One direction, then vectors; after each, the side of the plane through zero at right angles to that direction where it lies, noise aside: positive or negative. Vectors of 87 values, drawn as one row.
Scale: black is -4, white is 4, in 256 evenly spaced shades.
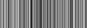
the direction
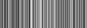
negative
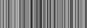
positive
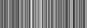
negative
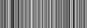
negative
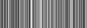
negative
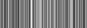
negative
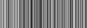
positive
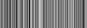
negative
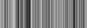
negative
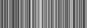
negative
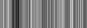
negative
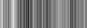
positive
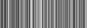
negative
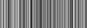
positive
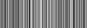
negative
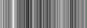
positive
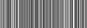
positive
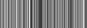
positive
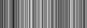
negative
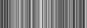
negative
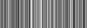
negative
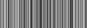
positive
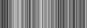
negative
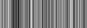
negative
